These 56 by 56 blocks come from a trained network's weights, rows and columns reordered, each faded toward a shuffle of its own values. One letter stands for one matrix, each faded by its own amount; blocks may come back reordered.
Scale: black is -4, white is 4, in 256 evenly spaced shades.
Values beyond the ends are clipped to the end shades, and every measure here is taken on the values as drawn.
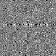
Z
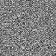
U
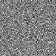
U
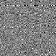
Z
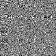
Z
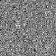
Z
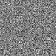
U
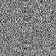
Z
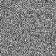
U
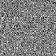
Z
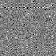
Z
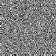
Z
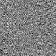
Z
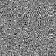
Z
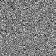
U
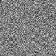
U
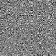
Z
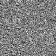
U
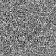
U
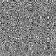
Z
